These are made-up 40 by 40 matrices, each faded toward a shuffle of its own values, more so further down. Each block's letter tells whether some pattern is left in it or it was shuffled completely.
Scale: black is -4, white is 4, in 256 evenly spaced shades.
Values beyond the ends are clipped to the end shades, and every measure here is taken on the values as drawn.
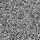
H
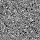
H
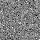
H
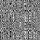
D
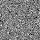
H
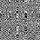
D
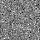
H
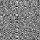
D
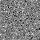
H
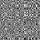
D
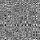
D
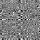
D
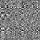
D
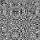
D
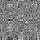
D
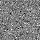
H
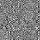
D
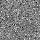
H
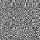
D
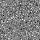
H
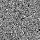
H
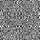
D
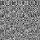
D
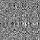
D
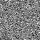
H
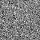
H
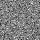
H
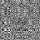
D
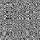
D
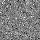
H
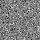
H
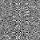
D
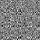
D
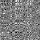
D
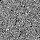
H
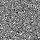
H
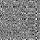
D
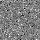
H
